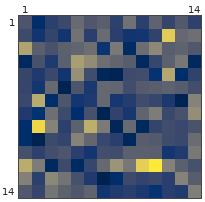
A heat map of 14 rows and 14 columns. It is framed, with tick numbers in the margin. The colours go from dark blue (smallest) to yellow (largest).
Neither half mirrors the other. The bottom right is the ninth with the highest average. Most values sit low, with a long tail of high ones. Overall the values sit about 30% of the way up the scale. The ninth with the lowest average is the bottom middle. There is no overall slope.
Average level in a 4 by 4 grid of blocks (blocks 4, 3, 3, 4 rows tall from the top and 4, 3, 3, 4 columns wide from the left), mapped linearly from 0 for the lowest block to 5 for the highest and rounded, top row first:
1514 / 1212 / 2403 / 4034
